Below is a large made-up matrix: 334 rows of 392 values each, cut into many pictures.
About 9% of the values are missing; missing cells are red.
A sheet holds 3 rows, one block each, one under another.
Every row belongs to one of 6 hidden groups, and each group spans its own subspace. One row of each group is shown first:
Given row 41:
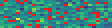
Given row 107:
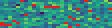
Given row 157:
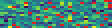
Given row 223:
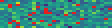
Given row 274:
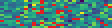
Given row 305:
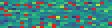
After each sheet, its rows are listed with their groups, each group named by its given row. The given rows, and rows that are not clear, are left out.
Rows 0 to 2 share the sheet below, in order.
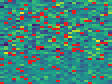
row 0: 41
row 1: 274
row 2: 223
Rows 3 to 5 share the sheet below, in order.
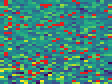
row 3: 274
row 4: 41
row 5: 223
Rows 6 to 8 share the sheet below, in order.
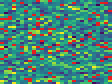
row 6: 305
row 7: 107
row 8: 157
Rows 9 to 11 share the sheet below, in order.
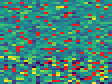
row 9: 305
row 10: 274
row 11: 41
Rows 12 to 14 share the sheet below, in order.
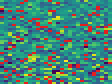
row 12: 274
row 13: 157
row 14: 274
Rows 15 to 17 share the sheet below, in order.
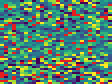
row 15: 274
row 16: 157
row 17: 305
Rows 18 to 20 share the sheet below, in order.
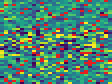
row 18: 274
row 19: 305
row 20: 223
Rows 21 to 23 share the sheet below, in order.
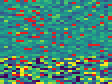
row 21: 157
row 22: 107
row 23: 305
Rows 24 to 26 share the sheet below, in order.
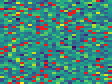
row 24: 41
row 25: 107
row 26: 223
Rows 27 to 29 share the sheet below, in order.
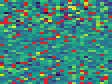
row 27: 305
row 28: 41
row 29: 274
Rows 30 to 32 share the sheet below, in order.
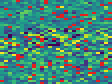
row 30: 305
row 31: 157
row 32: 107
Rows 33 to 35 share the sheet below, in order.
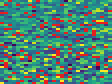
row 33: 274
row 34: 157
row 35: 274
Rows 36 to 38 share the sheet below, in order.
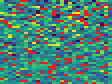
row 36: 157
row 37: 157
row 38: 41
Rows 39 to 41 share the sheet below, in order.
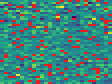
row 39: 305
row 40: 274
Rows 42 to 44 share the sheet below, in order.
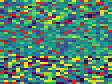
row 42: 274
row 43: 305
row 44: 274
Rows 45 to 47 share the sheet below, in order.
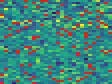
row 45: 157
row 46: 107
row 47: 305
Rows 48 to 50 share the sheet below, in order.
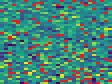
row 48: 305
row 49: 157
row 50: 41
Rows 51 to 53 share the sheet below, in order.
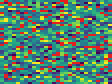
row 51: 305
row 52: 305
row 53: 157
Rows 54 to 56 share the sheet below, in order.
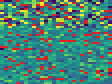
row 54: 223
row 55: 223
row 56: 41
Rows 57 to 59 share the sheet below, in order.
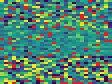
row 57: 157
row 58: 274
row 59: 41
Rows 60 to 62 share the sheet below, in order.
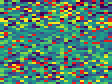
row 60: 107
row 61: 223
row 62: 157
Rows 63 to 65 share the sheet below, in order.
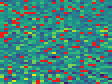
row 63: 223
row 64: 41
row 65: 223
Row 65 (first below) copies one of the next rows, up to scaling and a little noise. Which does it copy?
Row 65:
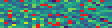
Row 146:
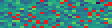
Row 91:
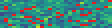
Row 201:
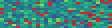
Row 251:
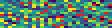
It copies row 251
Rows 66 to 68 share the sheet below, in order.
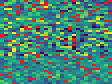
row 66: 41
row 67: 107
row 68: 41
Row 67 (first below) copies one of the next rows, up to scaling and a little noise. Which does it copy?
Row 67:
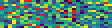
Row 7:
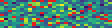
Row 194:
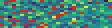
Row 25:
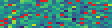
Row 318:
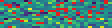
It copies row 25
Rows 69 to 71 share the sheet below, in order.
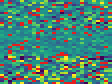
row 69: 107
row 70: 223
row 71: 107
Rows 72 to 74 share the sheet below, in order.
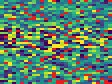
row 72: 157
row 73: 274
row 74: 157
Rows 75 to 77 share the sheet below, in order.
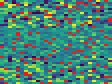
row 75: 157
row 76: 274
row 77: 41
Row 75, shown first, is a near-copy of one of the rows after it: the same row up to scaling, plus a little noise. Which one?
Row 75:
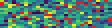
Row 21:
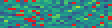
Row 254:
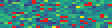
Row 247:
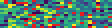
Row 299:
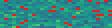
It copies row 247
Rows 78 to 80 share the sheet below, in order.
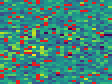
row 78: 223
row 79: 223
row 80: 274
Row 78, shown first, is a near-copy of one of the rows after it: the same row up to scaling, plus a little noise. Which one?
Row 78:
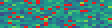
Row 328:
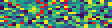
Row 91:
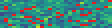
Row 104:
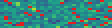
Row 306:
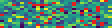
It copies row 91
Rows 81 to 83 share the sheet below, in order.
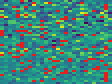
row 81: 274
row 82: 157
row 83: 223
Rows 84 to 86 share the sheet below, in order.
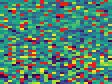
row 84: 305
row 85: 107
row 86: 107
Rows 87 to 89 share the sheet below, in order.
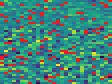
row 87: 41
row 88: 41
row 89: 223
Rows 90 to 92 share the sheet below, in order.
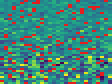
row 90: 107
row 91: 223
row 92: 223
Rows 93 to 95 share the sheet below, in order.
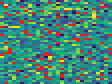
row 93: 305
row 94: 305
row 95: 107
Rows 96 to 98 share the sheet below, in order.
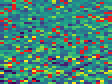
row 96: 223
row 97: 41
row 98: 157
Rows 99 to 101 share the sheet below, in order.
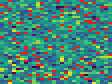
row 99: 305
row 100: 41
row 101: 157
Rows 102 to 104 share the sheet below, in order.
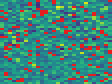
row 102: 305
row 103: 157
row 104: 223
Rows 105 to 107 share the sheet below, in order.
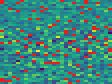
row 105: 305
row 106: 223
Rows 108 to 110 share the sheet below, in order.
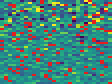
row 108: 274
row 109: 274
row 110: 305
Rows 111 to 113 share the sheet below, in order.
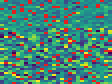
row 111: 157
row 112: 223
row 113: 41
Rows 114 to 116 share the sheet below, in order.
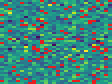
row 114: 274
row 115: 274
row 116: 107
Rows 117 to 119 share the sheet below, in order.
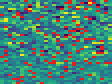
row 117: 305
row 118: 41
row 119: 305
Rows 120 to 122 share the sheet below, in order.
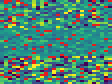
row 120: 223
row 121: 107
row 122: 41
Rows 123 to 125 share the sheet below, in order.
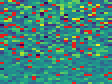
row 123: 107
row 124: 223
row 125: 107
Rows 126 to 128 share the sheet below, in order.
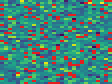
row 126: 107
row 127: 305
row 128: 41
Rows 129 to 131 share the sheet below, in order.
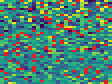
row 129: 223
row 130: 41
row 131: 107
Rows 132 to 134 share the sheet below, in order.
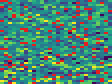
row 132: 41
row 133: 305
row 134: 157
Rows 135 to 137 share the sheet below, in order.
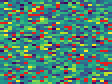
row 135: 41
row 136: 274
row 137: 41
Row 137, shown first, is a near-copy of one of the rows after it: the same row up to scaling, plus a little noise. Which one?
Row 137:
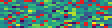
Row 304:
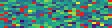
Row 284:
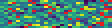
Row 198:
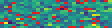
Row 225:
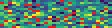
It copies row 304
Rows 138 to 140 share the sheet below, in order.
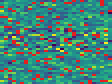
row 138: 274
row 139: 157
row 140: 157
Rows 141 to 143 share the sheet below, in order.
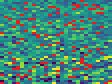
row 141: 157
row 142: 157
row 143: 157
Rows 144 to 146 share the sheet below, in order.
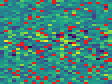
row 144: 305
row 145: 305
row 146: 223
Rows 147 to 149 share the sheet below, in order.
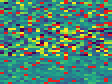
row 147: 41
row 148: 107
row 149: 274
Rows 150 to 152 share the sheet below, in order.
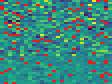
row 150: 41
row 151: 223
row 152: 157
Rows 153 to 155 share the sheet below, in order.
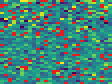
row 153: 107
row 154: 274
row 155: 305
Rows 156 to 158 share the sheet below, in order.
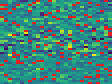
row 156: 107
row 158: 41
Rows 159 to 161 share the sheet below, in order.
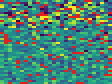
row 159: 305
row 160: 274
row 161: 107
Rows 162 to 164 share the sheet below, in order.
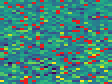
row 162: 274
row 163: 274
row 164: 157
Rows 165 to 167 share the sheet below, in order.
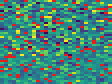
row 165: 274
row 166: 223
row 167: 305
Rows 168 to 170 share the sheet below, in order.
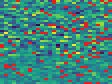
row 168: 157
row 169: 305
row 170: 305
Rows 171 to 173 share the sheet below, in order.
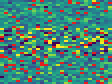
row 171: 41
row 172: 274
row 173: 223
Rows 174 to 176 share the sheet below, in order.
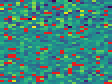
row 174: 223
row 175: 305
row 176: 223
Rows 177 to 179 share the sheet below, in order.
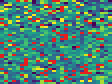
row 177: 41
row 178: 107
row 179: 157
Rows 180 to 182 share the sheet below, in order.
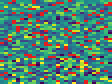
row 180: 41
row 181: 274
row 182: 223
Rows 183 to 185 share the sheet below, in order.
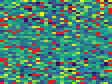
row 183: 107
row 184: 305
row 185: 305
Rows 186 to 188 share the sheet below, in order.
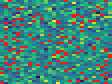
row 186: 41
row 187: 223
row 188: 41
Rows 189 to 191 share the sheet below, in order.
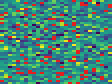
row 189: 223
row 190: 305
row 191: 305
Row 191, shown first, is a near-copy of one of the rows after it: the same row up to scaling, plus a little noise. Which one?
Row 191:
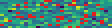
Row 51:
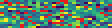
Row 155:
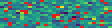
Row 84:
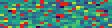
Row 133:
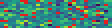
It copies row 84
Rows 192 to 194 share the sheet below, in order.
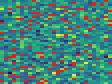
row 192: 223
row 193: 305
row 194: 107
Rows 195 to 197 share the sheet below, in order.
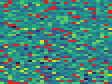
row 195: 305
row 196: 107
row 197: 274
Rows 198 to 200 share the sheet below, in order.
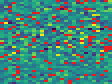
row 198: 41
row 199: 223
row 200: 305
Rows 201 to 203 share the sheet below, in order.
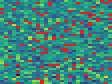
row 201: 223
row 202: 41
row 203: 41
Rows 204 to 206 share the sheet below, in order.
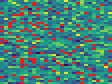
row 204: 107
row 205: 157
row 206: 305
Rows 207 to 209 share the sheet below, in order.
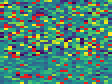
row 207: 41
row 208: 223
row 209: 41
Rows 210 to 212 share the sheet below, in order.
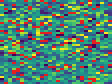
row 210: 305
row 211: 305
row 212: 223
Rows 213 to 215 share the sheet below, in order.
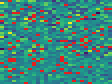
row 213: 274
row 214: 223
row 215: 223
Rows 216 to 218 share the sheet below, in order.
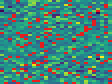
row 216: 274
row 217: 274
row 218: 223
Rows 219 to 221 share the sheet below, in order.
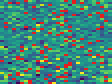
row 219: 41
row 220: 107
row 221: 157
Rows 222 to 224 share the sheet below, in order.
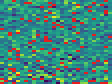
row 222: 157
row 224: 41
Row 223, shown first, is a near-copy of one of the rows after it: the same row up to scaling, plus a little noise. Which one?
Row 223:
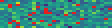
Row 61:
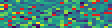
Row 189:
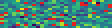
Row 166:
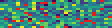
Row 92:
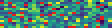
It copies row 166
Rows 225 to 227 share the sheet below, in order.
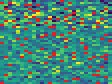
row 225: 41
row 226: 223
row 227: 157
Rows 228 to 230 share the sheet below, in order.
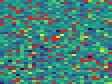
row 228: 223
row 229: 223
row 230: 41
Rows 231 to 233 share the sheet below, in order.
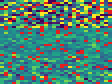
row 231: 107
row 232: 305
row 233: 274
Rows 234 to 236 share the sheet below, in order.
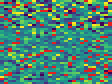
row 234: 41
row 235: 223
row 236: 223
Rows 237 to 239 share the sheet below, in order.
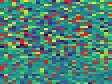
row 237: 107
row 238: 41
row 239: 107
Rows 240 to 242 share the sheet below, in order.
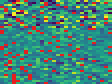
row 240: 157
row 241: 107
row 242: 305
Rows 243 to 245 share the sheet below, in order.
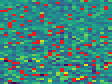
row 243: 107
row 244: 107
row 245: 305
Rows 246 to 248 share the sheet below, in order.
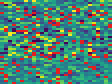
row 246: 41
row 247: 157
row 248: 274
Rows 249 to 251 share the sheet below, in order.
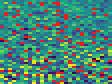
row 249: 157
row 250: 107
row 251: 223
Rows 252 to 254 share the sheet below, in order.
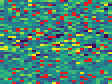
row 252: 274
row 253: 305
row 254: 157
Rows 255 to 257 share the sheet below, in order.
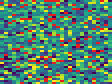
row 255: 107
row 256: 107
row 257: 274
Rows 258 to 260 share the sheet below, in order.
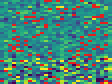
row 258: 305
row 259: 305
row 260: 305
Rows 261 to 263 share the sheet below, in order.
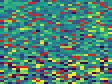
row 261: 274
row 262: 107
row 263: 274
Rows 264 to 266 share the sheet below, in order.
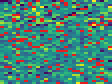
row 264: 41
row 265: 223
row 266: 274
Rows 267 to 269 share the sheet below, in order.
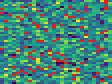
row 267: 223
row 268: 305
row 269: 305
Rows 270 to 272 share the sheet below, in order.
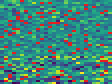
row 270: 157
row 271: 223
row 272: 157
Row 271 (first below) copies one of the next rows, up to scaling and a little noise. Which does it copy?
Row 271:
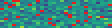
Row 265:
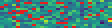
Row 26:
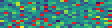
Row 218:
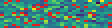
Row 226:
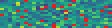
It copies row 26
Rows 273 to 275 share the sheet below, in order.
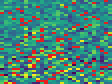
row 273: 274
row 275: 107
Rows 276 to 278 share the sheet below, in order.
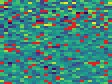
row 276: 41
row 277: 41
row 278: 157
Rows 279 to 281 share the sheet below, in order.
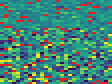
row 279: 305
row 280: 223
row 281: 223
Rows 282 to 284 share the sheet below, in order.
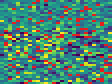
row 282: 223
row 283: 274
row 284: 41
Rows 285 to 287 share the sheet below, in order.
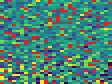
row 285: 274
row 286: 157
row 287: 223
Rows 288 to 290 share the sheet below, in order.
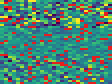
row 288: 274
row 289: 107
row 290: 41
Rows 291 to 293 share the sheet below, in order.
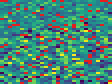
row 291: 274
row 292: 274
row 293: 157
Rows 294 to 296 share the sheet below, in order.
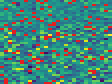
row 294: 223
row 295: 41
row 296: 41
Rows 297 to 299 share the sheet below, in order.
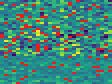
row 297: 107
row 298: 305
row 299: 157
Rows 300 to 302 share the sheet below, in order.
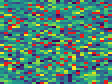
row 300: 157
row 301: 157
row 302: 274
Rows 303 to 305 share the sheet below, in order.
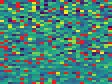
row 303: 223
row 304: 41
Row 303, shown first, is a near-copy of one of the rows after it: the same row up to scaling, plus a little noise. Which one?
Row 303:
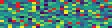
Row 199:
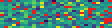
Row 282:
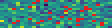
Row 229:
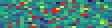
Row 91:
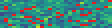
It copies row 282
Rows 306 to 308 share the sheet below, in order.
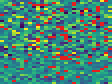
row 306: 223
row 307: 107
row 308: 157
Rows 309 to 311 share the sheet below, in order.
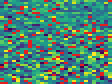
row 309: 41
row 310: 41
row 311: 223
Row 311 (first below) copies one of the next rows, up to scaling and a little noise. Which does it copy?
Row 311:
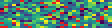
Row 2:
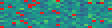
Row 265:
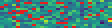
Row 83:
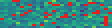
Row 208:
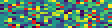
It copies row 265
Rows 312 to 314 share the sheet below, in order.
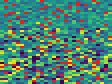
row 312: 223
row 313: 223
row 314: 274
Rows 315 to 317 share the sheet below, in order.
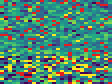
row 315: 107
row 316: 157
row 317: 274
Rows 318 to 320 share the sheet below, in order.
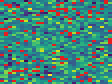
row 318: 107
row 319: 107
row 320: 157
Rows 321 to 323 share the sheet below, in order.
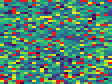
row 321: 305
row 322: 157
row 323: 107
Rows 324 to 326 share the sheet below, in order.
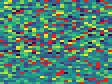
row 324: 274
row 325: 41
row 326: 274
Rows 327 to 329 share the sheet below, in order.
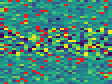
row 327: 274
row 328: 223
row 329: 223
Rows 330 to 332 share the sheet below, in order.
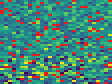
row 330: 41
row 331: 223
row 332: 107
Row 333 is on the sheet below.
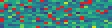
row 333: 41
